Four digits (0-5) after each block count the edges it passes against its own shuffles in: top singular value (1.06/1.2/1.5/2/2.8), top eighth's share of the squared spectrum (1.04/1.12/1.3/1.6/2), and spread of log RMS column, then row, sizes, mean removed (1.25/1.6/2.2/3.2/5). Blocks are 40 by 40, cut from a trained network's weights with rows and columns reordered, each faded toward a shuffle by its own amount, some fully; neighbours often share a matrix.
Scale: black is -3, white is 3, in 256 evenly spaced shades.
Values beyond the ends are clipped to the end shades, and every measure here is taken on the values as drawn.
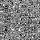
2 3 0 1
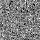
0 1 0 0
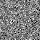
1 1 0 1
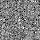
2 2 0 1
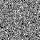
0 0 0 0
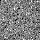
0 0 0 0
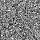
0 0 0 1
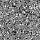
2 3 0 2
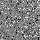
0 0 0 0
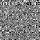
3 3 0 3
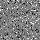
0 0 0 0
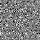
3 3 1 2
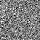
1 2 0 1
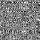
3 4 0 2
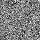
0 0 0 0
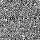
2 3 0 1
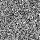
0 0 0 0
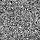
1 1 0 0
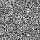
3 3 0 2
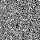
2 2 1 1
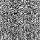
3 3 0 2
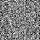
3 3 0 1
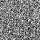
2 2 0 0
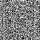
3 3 0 1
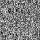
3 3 1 1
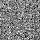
1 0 0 0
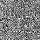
3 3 1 1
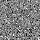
0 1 0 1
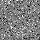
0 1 0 0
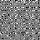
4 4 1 3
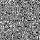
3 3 0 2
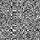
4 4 2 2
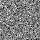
0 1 0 0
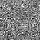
3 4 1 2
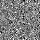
1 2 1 1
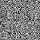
3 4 0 2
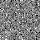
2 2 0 0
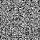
3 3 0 1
